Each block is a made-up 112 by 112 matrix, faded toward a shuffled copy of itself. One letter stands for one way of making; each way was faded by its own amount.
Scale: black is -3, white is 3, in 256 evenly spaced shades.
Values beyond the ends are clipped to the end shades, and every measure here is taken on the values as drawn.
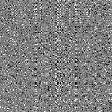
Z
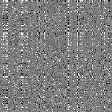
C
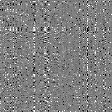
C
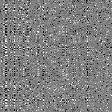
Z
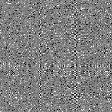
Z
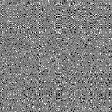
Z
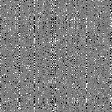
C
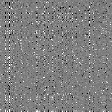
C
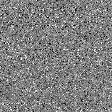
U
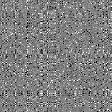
Z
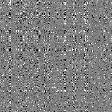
C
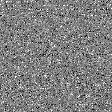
U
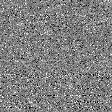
U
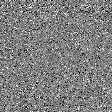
U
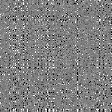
C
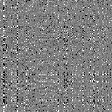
C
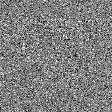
U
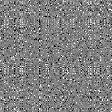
Z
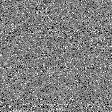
U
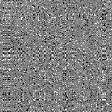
Z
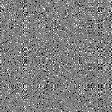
Z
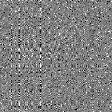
Z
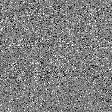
U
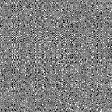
Z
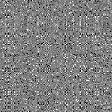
Z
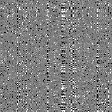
C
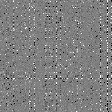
C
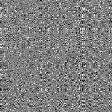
Z
